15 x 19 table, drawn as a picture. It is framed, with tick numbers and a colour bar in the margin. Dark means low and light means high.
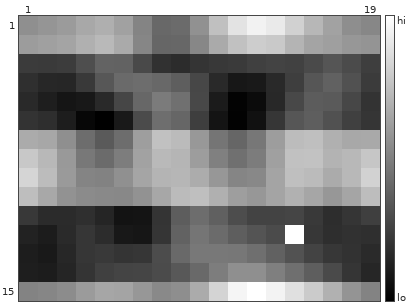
One lone cell stands out, far higher than its neighbours. The bottom right is the roughest part. Stripes running across repeat 2 times from top to bottom.
